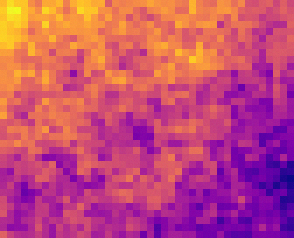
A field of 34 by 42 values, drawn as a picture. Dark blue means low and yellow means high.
No regular stripes run through it. Values rise toward the top left. No row or column stands out. The ninth with the highest average is the top left. The field is mottled with small blotches. The bottom right is the ninth with the lowest average.
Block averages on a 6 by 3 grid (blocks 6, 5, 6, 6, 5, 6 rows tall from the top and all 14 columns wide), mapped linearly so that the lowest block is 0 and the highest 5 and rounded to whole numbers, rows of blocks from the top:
543
443
331
321
220
210
